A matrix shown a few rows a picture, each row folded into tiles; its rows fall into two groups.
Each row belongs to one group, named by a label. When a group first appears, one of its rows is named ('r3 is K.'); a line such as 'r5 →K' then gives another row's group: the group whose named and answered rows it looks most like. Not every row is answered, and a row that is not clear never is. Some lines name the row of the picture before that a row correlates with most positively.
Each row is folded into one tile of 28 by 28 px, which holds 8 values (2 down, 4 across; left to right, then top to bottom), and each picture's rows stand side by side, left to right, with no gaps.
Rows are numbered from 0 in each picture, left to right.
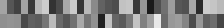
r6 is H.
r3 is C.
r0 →H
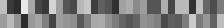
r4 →C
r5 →H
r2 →H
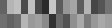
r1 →H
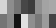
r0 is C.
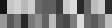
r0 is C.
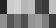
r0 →C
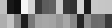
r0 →H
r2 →H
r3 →C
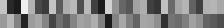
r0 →H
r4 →H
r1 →H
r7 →C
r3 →H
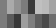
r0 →C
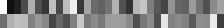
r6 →H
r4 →H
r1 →H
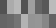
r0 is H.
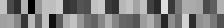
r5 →H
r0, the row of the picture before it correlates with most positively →1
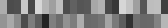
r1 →C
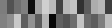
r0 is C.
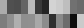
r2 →C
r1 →H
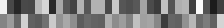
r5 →H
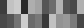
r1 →C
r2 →H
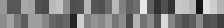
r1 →H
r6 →C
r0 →H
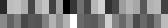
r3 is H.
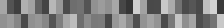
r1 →H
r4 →H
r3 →C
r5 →H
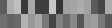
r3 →H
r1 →H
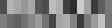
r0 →C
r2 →H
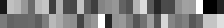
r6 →C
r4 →H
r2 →H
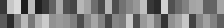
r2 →H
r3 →H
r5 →H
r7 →H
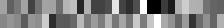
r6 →C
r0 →H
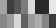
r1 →H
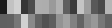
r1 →C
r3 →H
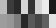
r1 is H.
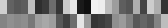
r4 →H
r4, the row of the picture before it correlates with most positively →0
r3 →C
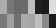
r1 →H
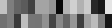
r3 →H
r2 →C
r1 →C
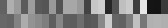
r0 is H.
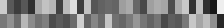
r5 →C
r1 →C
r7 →H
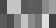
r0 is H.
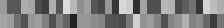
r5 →H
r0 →H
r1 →H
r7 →C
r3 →H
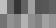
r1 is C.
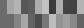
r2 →H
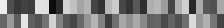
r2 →C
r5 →C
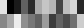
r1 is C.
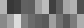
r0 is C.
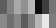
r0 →C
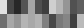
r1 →H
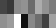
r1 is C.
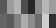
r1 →C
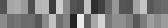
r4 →H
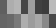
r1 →H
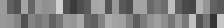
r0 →H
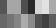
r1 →C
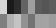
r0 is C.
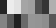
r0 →C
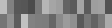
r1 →C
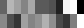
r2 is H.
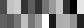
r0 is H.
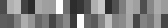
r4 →C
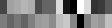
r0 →C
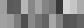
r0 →H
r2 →C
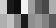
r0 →H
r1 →H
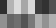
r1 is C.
